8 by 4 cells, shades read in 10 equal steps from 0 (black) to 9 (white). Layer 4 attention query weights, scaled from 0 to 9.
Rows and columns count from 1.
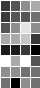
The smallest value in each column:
1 0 2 0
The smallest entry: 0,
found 2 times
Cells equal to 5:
6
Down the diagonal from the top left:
2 3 8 2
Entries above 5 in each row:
1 0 1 3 0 3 0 0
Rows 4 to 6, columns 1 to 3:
6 6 7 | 1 1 2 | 9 6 9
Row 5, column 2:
1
